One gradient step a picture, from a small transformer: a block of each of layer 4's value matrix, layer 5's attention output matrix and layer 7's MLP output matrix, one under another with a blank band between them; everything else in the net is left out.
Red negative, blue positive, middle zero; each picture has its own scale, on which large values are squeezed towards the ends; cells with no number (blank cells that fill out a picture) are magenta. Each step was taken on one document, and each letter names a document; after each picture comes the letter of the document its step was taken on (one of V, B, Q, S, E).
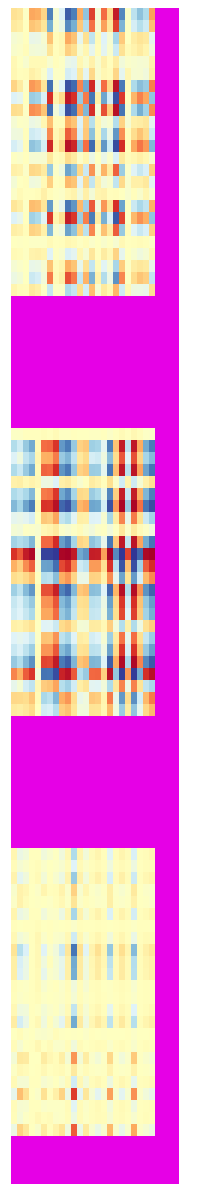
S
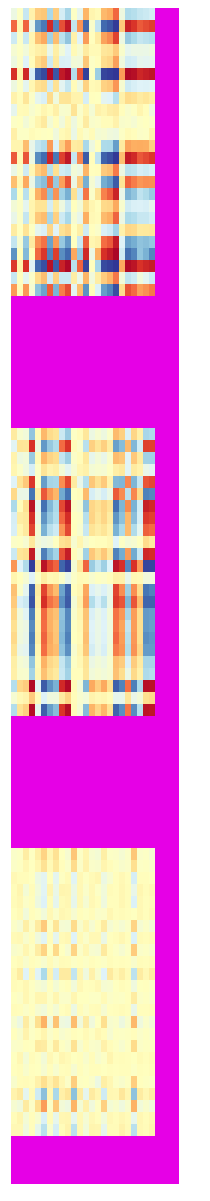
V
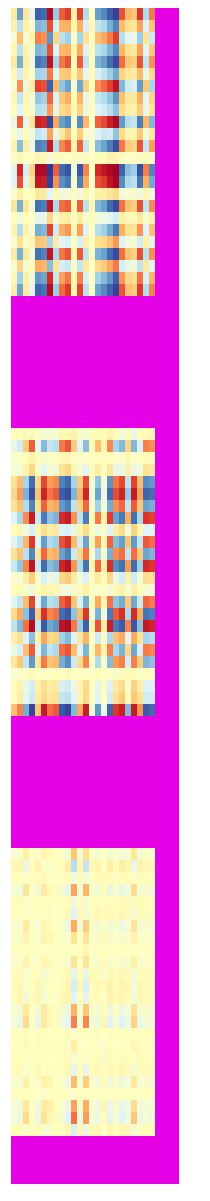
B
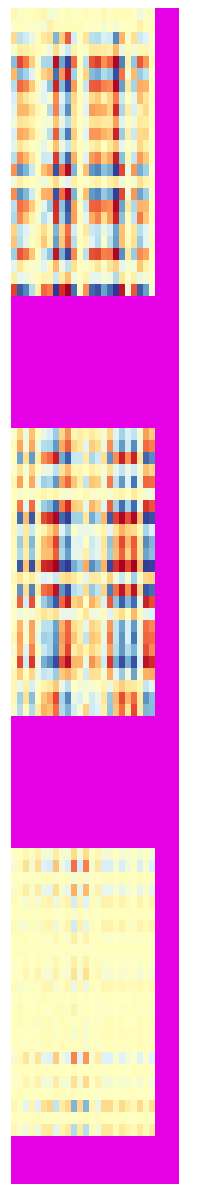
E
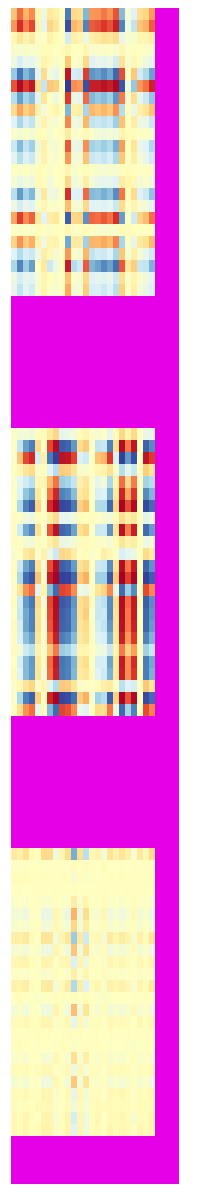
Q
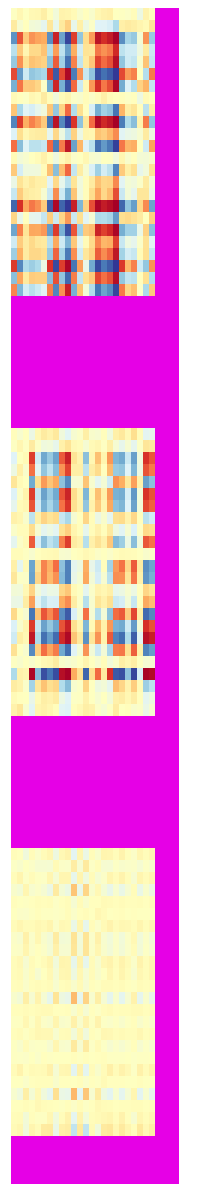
E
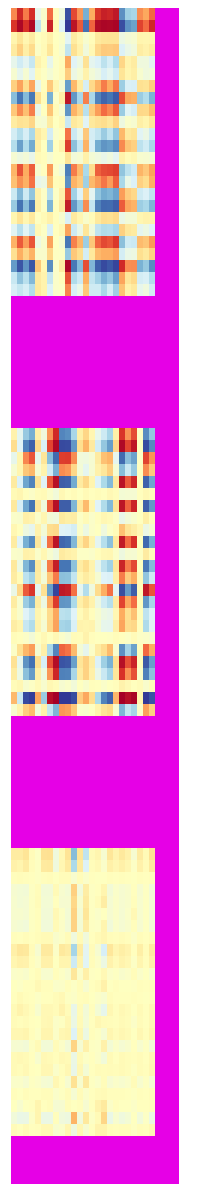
Q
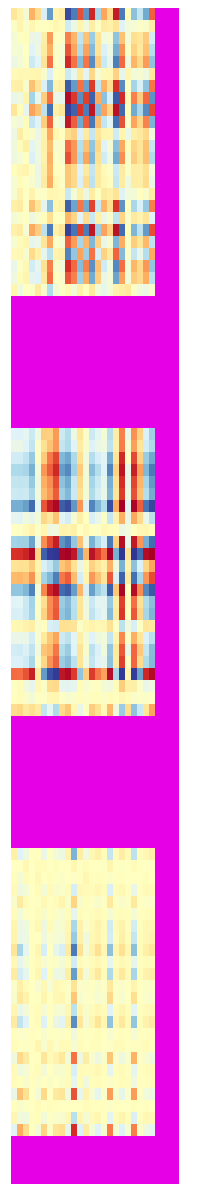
S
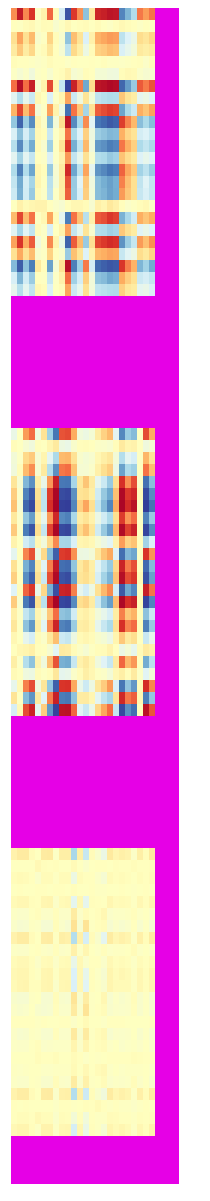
Q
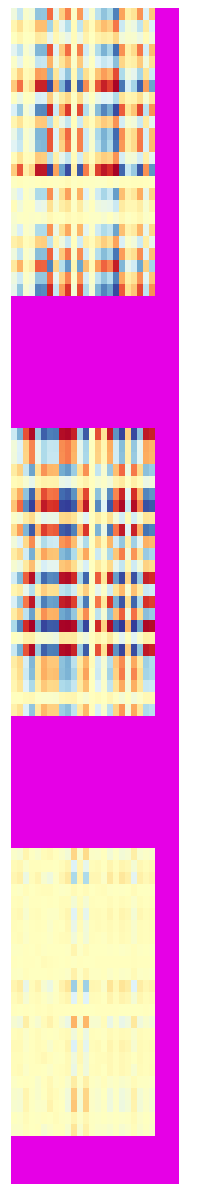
B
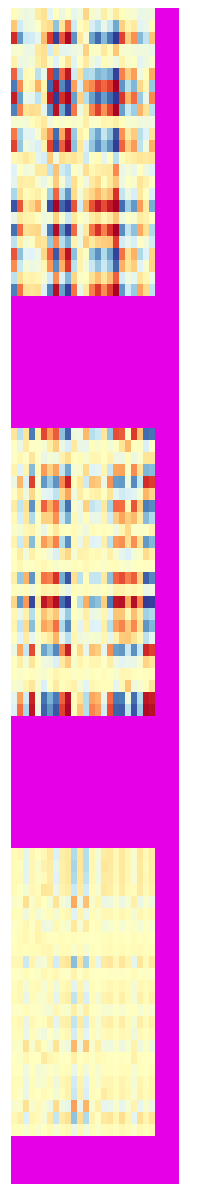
E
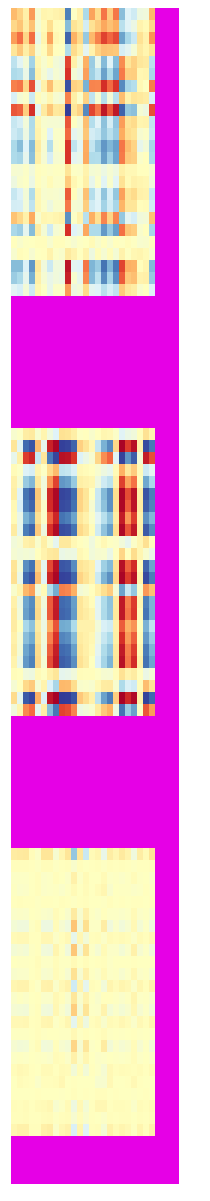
Q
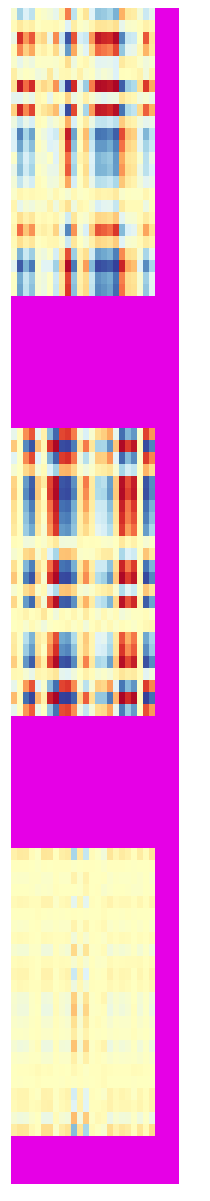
Q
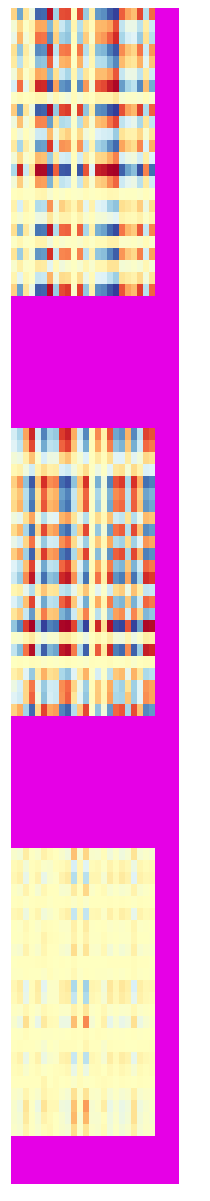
B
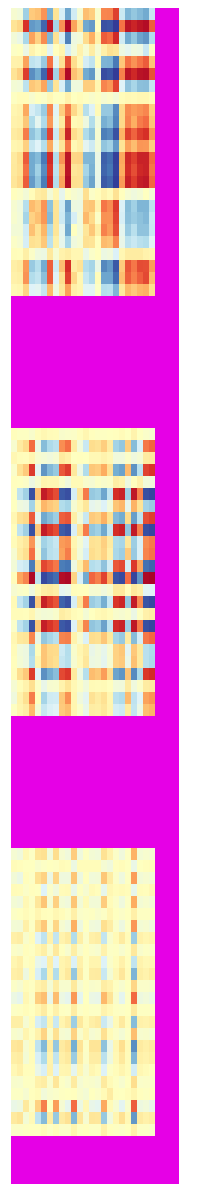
V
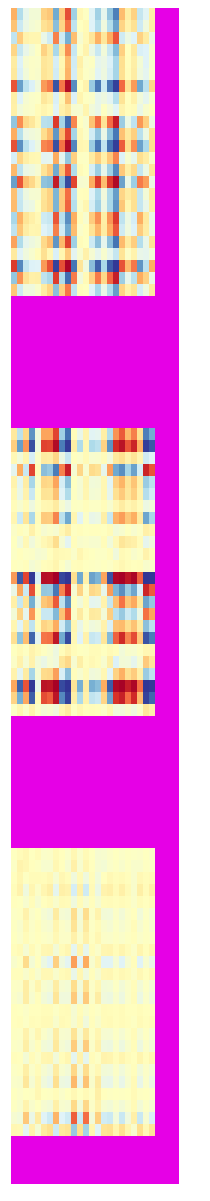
E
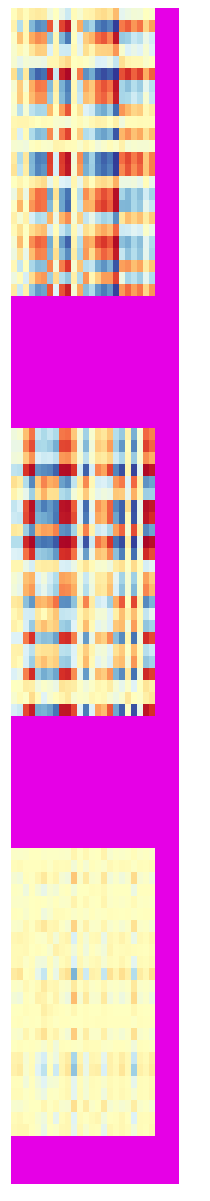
V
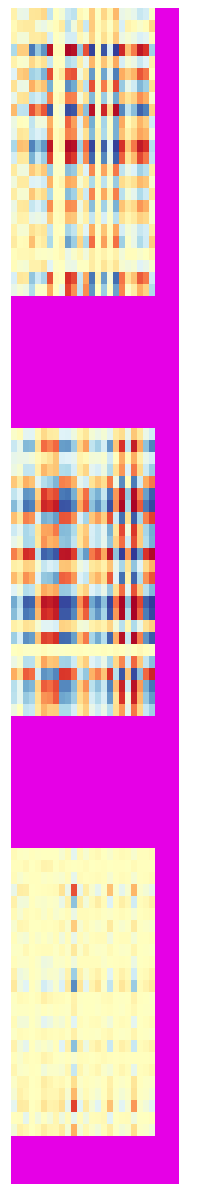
S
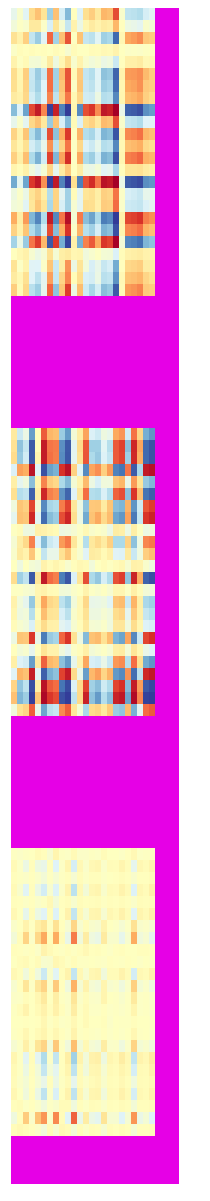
V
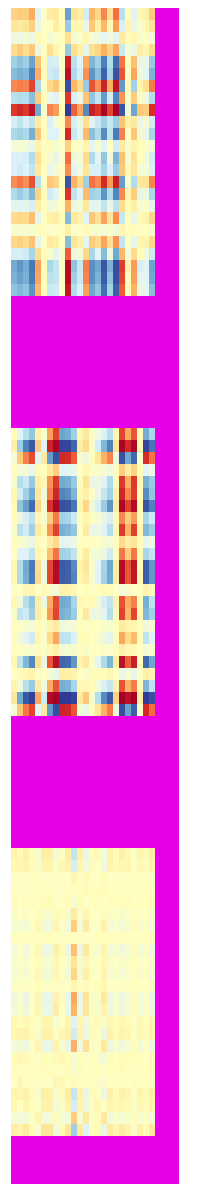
Q
